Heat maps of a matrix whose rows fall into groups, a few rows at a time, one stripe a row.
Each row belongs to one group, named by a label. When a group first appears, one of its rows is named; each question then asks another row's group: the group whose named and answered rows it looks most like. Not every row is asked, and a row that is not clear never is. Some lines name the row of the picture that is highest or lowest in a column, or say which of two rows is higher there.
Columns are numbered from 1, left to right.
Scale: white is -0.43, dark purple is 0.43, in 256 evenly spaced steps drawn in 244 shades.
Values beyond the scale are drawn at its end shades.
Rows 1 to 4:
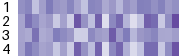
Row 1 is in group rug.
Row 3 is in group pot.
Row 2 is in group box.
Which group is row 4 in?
box
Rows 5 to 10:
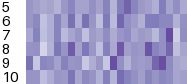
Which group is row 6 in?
box
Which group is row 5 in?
box
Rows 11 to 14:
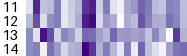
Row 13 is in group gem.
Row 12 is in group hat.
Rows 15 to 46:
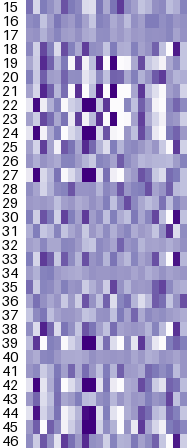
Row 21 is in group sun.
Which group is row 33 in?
gem
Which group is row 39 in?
hat
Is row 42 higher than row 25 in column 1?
No
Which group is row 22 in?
hat
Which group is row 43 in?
rug
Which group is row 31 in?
rug
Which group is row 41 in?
box
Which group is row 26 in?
pot
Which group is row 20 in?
pot
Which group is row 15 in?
pot
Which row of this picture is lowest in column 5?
25
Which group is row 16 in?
rug
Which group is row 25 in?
gem
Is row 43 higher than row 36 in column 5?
Yes
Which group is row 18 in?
gem
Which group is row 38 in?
gem
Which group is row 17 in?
rug
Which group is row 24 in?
hat
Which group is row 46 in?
gem
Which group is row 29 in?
box
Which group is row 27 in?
hat
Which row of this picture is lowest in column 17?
36
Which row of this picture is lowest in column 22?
31
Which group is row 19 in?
sun
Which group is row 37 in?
pot
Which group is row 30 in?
gem
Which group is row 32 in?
pot
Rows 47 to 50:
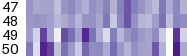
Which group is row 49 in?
gem
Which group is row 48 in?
box
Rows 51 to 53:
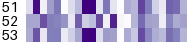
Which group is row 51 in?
hat
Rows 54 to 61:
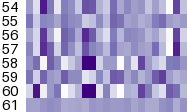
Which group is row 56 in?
gem
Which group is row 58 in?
hat
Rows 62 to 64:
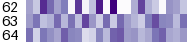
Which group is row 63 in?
box
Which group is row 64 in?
pot
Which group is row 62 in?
sun
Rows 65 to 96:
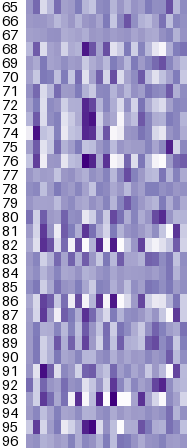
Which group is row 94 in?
rug
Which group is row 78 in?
rug
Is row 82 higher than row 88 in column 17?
Yes
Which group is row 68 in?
hat
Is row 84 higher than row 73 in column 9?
No
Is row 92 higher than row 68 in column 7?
Yes
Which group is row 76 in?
hat
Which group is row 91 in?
gem
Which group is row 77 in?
box
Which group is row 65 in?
rug
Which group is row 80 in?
pot
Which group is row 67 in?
rug
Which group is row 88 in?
box
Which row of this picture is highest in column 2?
74
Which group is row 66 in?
box
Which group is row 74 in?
hat
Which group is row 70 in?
sun
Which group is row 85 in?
rug
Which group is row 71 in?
rug
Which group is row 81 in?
gem
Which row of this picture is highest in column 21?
75
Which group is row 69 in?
pot
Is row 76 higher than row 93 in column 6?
No
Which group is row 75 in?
rug
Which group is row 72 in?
hat
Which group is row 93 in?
sun
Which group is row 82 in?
sun
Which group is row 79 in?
box
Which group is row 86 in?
sun
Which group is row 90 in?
rug
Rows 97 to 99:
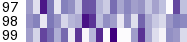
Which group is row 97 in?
gem
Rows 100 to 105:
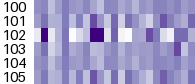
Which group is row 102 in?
hat
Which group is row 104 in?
rug
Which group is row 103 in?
rug
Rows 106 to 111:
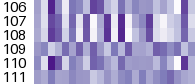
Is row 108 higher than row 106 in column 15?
No
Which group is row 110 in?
gem
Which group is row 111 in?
pot
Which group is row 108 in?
sun
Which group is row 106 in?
gem
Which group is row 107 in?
sun
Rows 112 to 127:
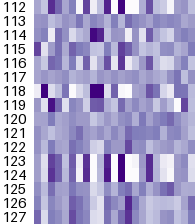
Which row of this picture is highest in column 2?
118
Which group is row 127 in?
pot
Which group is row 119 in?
gem
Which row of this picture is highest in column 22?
119
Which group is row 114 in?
hat
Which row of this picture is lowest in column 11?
118
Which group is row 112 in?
sun
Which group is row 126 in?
pot
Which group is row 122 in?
pot
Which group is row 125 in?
pot
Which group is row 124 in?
sun
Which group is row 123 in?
sun
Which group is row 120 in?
pot
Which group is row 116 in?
sun
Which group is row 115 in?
pot
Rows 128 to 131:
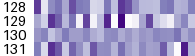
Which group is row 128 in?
pot
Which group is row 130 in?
rug
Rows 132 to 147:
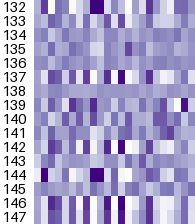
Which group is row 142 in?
sun
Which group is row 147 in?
sun
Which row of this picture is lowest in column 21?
139
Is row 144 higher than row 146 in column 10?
Yes
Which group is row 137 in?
sun
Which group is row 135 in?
pot
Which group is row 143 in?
pot
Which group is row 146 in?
sun
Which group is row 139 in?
gem
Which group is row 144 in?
hat
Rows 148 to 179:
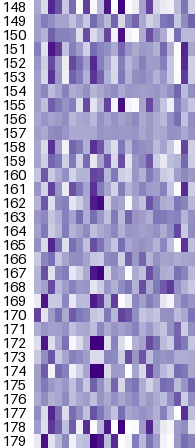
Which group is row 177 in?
gem
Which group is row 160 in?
hat
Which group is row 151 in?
gem
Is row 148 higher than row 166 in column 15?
No
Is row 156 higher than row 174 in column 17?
No
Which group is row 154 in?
rug
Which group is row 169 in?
hat
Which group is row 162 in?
hat
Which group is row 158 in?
gem
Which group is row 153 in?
gem
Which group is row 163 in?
box
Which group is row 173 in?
pot
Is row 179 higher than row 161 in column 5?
Yes
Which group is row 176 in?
rug
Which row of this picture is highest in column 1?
170
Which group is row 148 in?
sun
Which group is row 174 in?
hat
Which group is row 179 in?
hat
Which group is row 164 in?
rug
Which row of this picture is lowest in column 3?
174
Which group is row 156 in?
rug
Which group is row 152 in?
gem
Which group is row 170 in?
pot
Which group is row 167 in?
hat
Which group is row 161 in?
gem
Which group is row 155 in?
sun
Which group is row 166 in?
pot
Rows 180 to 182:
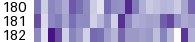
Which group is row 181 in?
pot
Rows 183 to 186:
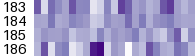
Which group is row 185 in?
rug
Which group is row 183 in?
pot
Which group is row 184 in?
pot
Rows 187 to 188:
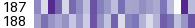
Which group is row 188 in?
box
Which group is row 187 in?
gem
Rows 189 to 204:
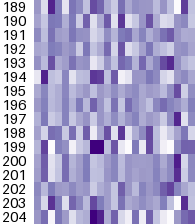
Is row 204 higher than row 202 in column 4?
Yes
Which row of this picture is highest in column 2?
194
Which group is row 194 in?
hat
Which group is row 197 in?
rug
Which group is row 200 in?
rug
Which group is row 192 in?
sun
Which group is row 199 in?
hat
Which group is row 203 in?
gem
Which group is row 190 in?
sun
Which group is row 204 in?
hat
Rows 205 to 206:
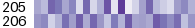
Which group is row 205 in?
sun
